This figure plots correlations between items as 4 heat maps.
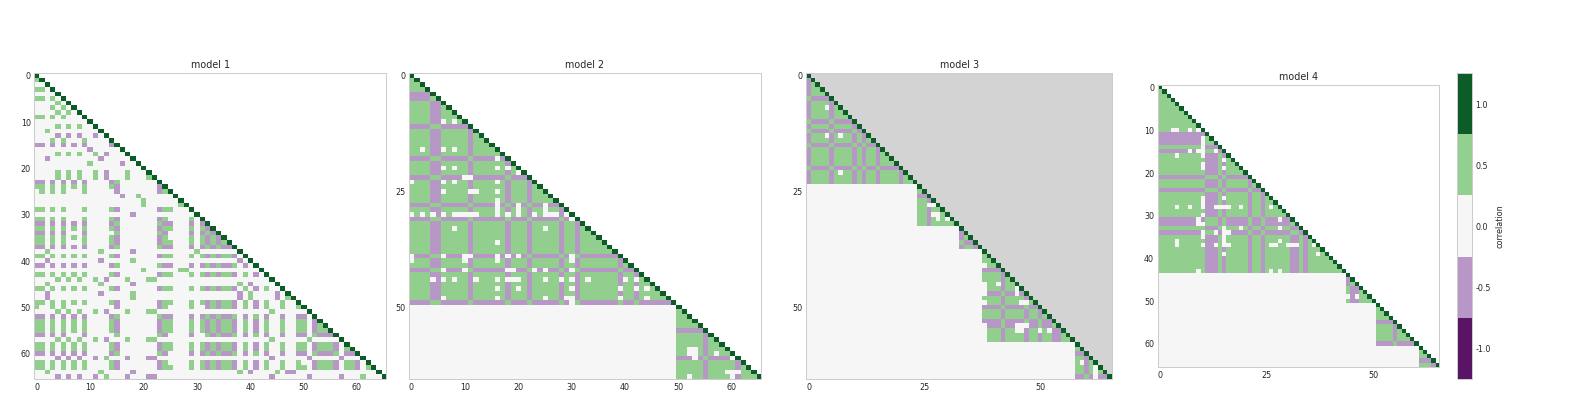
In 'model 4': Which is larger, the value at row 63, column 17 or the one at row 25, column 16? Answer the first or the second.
the second
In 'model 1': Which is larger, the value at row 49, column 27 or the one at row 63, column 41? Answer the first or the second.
the first
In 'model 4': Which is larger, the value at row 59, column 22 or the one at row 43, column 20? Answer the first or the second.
the second
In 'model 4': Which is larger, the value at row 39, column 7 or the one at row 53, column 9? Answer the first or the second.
the first
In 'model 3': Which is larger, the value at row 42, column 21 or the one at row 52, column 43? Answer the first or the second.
the second
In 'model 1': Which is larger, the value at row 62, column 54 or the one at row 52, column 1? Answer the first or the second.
the first
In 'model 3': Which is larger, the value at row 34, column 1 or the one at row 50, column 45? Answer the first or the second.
the first
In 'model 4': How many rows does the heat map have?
66
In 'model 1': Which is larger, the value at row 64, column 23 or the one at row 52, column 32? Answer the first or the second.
the second
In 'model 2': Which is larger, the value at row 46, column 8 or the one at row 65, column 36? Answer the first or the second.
the first
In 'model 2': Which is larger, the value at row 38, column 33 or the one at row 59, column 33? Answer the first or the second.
the first
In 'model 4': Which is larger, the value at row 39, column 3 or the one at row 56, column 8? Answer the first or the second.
the first
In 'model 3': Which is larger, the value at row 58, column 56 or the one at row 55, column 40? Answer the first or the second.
the second
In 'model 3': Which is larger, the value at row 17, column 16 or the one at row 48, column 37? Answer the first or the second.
the first
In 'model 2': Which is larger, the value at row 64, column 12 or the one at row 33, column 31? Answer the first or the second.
the first
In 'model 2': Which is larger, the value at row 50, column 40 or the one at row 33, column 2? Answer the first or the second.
the second
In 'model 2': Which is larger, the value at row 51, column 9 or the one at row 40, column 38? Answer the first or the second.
the second
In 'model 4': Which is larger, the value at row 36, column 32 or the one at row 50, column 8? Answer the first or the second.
the second
